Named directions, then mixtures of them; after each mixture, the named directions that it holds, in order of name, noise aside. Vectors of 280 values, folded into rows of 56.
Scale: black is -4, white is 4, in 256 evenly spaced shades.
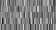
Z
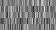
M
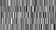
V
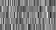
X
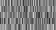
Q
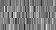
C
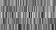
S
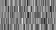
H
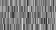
H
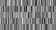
H, S, V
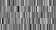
H, Z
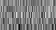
S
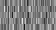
C, H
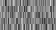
H, Q, S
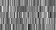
X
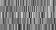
S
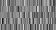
Z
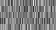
M, Q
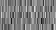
H, V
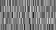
C, Q, Z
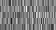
Q, V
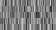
H, Q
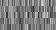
M, X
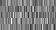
V, Z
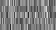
M, V, X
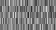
H, V, X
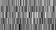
M, S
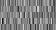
Z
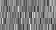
S, Z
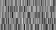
H, S, Z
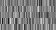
C, Q, Z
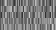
H, S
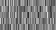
H, X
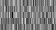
C, H, S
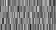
X, Z
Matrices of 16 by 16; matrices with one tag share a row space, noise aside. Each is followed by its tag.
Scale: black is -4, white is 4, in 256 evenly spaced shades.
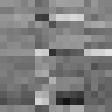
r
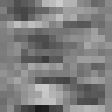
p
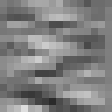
p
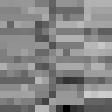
r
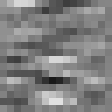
p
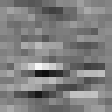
p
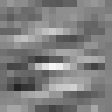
p
